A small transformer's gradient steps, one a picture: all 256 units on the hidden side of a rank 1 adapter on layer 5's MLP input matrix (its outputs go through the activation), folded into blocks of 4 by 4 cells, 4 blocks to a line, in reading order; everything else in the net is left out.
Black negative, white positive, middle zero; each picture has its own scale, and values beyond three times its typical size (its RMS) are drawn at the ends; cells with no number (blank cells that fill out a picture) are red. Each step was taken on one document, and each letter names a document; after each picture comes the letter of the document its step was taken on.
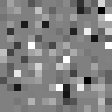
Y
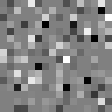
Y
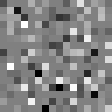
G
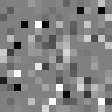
Y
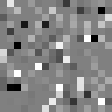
Y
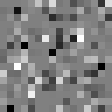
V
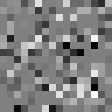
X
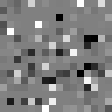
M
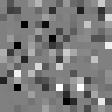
Y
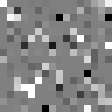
G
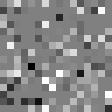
M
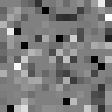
V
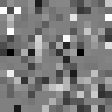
X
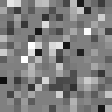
X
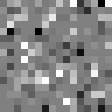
X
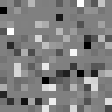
M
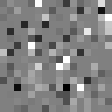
Y
